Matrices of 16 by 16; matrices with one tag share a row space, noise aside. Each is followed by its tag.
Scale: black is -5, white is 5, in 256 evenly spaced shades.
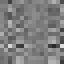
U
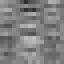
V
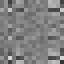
U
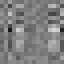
U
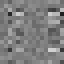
U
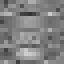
V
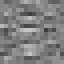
V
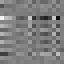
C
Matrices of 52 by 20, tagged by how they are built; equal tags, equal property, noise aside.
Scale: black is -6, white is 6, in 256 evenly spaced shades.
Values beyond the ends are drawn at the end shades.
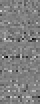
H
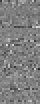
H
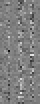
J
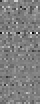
H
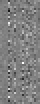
J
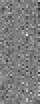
J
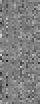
J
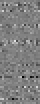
H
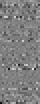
H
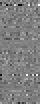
H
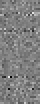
H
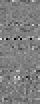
H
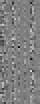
J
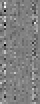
J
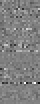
H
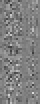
J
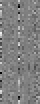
J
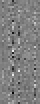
J
